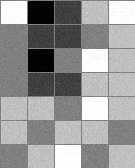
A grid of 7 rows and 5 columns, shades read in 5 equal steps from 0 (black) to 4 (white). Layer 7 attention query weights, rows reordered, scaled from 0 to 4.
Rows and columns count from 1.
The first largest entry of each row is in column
1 5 4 4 4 1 3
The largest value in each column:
4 3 4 4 4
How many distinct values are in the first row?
4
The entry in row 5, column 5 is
3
